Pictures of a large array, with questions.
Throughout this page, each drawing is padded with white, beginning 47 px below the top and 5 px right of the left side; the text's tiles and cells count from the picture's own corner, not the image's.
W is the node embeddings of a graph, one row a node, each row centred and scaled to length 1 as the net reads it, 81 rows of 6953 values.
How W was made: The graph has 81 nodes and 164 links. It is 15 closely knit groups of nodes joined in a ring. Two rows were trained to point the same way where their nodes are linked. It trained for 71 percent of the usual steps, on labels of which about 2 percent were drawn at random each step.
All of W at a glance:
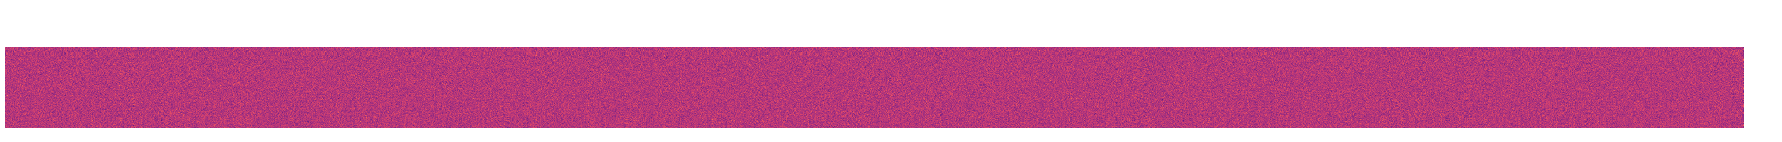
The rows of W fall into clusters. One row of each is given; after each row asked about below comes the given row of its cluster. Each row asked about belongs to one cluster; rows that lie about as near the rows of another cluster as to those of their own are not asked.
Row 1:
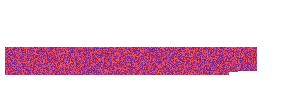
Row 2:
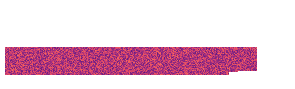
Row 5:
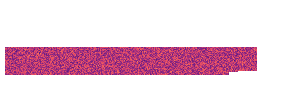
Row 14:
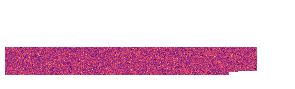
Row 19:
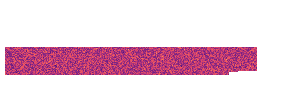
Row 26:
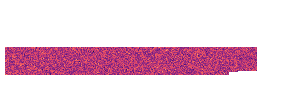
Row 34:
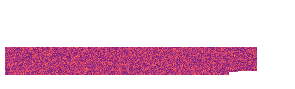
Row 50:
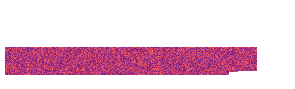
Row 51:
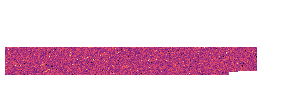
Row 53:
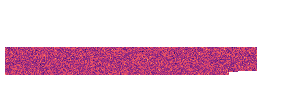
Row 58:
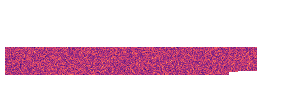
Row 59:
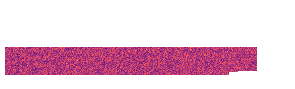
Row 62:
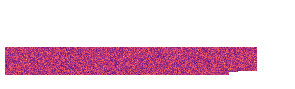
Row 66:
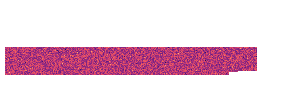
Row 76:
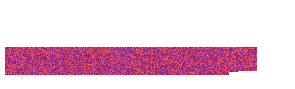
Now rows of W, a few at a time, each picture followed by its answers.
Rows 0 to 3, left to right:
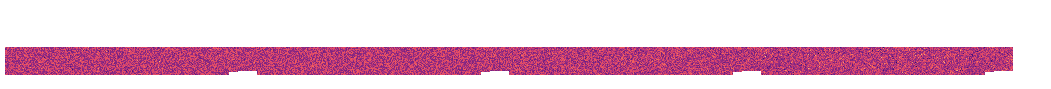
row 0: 62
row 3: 14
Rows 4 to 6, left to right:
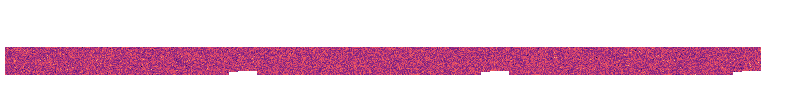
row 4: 19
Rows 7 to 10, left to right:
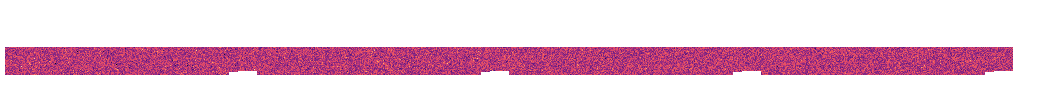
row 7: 5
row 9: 51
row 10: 58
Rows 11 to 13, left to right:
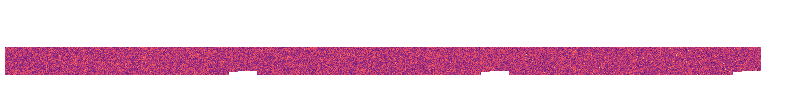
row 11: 14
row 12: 59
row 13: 2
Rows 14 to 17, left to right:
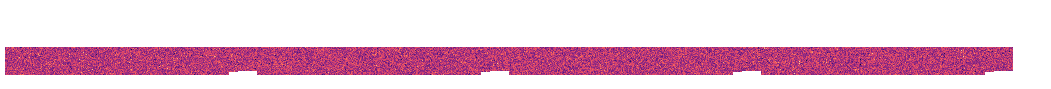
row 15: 5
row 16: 66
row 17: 1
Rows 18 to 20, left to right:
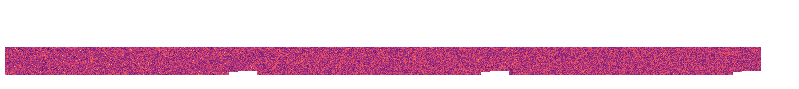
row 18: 53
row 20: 34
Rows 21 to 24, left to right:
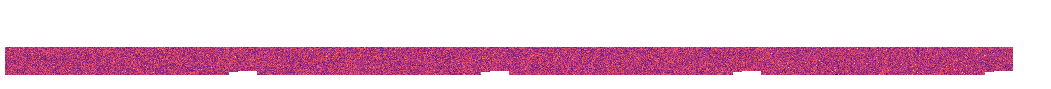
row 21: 76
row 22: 51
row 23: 19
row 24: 2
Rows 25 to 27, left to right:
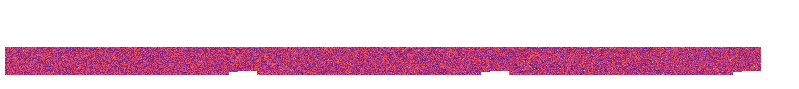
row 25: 66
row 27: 19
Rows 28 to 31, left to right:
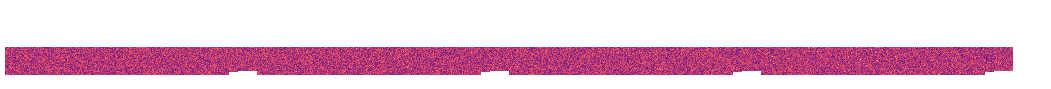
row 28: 62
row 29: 2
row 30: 50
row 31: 5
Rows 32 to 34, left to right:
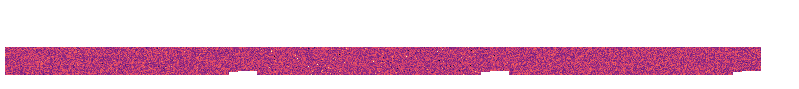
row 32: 58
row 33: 5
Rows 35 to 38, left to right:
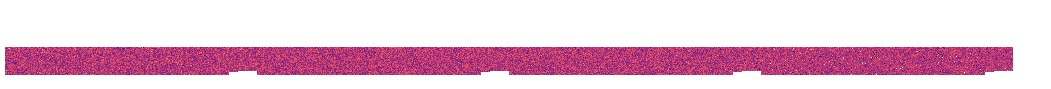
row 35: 76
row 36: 62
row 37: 2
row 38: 26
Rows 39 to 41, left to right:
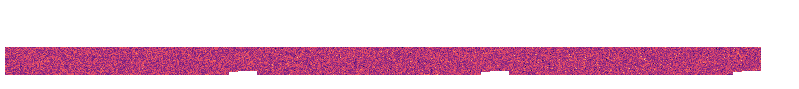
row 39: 58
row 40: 59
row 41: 66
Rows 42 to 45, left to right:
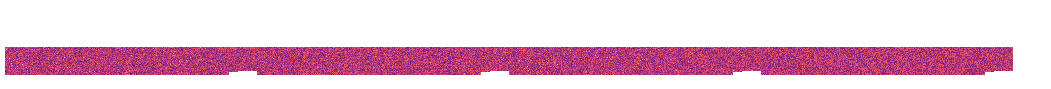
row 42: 2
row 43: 53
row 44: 19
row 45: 14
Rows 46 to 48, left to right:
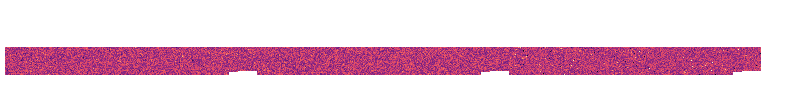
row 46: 34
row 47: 50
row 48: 5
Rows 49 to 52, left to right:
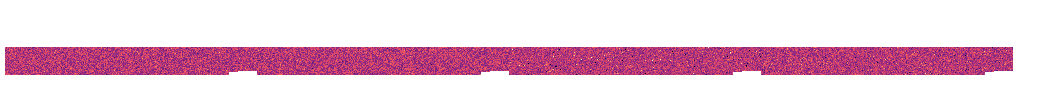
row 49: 2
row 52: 34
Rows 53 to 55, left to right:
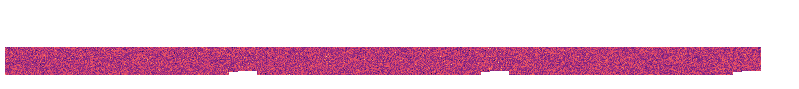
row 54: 1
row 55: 76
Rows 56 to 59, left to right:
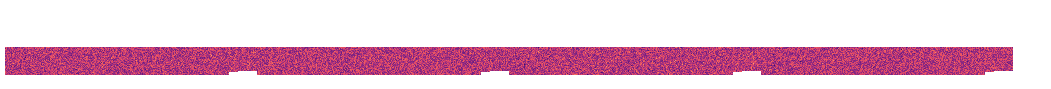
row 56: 26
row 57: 1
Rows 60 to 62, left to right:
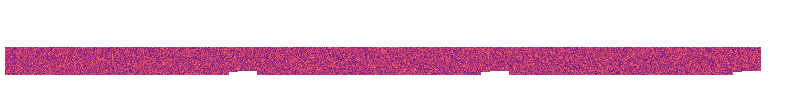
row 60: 1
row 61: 62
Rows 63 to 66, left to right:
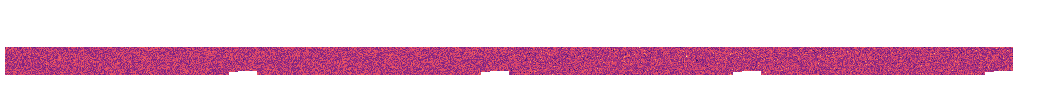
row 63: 14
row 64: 53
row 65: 34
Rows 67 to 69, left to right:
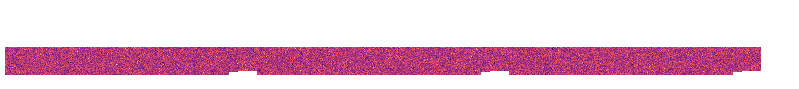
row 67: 5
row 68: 53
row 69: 53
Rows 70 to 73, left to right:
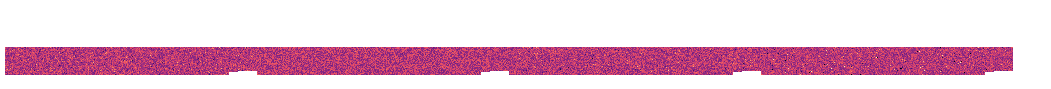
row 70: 76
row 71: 26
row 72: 76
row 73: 26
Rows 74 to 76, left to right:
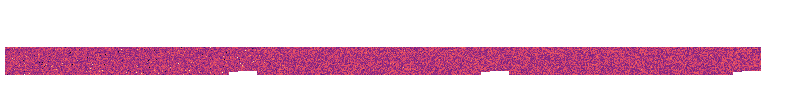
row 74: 51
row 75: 50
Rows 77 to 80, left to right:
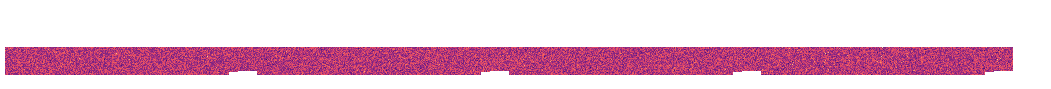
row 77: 1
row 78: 59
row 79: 51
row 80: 76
